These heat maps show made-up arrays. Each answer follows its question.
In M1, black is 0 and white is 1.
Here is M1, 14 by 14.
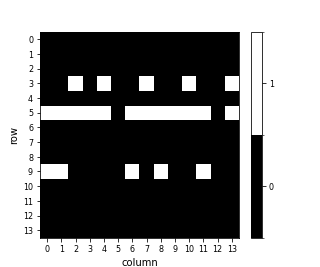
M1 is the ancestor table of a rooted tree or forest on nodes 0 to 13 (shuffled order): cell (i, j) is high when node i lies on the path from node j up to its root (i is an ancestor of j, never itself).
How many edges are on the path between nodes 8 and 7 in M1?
4
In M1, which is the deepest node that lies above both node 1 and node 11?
9
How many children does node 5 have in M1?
2
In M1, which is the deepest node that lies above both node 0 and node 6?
9
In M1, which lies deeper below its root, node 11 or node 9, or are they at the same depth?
node 11
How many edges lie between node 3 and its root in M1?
1
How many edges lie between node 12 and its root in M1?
0
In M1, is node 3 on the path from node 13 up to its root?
yes
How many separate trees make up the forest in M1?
2
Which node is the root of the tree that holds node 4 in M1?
5
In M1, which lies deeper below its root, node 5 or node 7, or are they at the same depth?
node 7
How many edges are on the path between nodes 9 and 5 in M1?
1
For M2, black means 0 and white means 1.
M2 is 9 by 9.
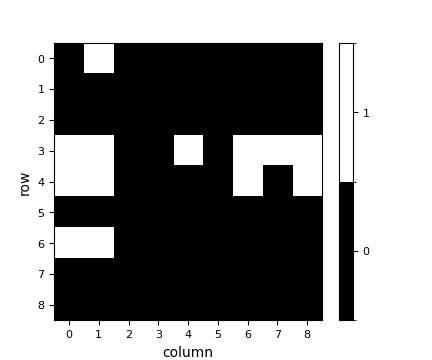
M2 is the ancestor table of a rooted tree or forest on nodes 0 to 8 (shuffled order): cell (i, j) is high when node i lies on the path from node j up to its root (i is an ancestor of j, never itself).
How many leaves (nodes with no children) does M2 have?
5
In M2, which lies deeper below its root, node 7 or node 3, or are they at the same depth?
node 7
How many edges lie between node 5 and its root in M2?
0
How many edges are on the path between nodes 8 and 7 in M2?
3
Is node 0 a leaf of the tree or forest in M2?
no
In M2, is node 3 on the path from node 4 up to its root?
yes
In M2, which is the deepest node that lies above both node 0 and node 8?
4
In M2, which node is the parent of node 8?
4
